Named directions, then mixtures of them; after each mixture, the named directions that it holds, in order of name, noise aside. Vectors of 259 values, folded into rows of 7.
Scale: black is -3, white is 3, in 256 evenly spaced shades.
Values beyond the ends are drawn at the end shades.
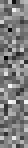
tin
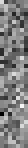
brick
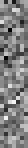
brick, tin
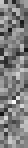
brick, tin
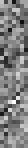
brick, tin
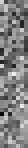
brick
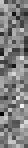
brick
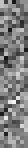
brick, tin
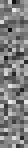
tin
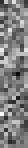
brick, tin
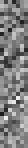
brick, tin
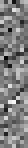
brick, tin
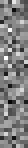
tin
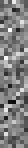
brick, tin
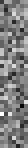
brick, tin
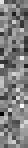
brick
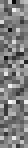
tin
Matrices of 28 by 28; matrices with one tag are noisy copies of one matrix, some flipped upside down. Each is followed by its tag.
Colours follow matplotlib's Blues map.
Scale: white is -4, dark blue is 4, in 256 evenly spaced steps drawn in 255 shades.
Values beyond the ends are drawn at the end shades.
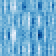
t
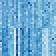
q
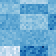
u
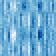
t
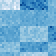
u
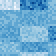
u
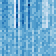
q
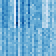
q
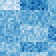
u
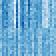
q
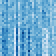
q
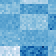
u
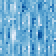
t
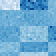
u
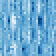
t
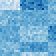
u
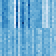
q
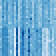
q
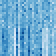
q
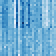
q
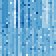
q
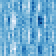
t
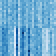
q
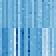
q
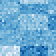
u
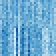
q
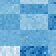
u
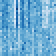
q
